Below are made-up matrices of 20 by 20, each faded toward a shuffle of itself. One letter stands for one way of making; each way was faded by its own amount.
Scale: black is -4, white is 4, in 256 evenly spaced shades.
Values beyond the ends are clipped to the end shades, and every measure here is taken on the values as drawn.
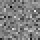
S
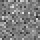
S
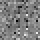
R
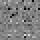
R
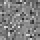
S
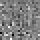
R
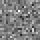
S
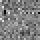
S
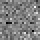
S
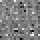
R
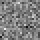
S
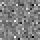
S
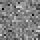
S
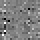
R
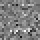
S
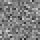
S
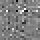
R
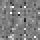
R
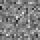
S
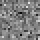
S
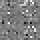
R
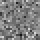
S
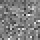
S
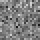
S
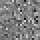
R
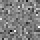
S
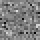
S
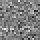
S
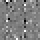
R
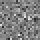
S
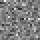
S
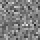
S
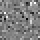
R
